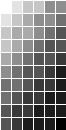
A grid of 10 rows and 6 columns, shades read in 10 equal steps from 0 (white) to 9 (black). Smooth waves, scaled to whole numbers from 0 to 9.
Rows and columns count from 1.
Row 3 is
2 3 3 4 5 6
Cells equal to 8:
10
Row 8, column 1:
5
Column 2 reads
1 2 3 3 4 5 5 6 7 7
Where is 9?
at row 10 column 6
